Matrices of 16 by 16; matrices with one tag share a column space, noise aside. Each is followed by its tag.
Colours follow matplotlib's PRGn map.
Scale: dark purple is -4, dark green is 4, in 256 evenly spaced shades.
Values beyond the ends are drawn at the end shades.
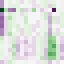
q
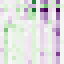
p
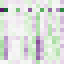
q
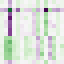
q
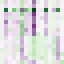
q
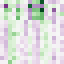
p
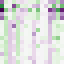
p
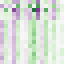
p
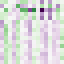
p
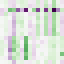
q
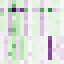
q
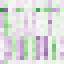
q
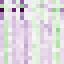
p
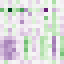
q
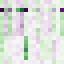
q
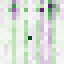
p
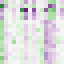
p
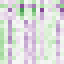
p
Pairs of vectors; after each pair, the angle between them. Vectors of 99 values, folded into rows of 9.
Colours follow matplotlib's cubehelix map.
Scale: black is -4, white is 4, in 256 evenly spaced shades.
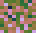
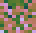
nearly parallel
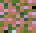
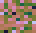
partly aligned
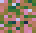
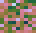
nearly parallel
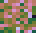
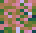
nearly parallel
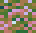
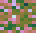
orthogonal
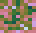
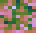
nearly parallel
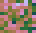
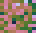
nearly parallel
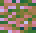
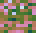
partly aligned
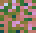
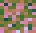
partly opposed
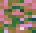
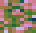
nearly parallel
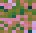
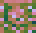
partly opposed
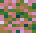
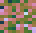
partly opposed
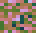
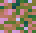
partly aligned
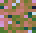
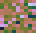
partly aligned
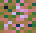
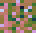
orthogonal
